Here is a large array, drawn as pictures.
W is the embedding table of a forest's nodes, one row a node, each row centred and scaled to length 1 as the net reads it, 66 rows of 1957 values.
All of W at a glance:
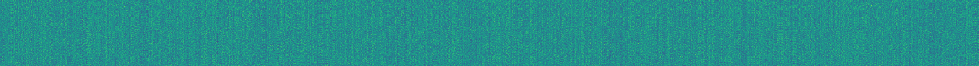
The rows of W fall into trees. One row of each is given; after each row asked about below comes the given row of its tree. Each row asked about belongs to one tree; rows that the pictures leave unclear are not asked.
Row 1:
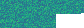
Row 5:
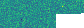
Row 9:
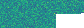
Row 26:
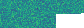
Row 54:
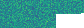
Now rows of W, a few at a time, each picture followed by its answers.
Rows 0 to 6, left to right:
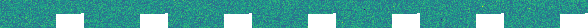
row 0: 1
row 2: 26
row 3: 9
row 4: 26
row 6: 54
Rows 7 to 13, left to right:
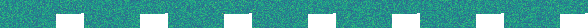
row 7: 54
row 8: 9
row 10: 1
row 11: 26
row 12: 1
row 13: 1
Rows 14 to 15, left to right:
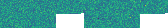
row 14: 26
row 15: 26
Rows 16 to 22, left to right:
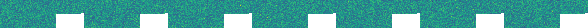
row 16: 26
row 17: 9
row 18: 9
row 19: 1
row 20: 9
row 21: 26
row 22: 9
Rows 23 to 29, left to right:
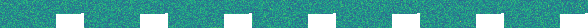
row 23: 9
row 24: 1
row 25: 9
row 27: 54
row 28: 1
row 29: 26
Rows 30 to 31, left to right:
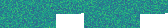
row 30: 54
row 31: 5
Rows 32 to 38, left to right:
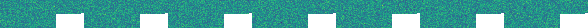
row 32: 1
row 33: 5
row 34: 9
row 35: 5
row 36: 9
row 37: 5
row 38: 9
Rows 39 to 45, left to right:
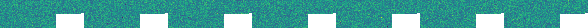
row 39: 54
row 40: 54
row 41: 9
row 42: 54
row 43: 26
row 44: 9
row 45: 5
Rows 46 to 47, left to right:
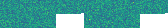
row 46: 1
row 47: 9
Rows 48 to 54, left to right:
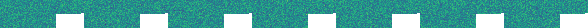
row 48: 5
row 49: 5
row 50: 26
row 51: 54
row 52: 5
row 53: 9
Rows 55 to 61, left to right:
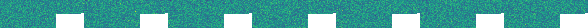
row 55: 26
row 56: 1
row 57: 1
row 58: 9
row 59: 1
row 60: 54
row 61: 1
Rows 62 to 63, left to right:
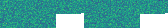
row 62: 5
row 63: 1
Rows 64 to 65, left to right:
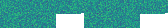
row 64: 5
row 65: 54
